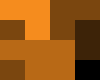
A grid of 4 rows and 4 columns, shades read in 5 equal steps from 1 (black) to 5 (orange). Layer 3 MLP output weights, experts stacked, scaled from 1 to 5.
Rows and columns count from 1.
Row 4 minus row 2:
0 -1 1 -1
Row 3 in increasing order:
2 4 4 4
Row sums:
16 13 14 12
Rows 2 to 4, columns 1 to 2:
3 5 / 4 4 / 3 4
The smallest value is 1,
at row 4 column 4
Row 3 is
4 4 4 2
